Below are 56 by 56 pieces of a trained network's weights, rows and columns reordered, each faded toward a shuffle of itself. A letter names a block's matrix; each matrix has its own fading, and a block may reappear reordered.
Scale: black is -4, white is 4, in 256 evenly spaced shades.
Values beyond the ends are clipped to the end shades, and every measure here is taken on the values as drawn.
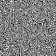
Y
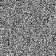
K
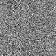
K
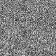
K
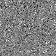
Y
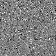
Y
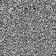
K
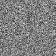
K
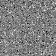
Y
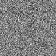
K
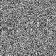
K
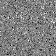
Y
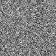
K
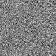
K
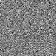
K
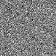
K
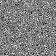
Y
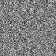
K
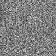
K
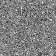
Y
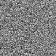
K
